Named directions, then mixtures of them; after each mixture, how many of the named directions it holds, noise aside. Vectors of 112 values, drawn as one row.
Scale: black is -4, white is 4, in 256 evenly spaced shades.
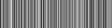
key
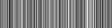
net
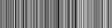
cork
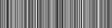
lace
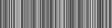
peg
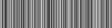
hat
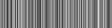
two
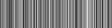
two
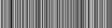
one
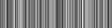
three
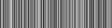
one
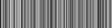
two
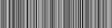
one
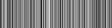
three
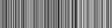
two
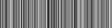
three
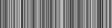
one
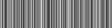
one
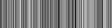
two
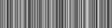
three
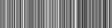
two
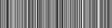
one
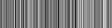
one
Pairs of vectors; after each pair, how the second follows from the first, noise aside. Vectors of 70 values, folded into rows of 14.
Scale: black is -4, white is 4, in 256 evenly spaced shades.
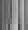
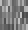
shuffled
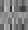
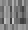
wrapped around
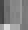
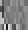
sign-scrambled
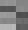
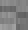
shrunk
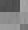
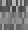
sign-scrambled
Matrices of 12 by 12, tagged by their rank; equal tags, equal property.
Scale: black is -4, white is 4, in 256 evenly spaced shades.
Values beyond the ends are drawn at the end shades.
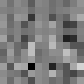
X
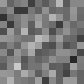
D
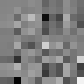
X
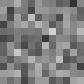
D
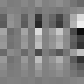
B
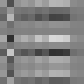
B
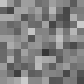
D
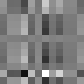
B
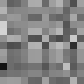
X
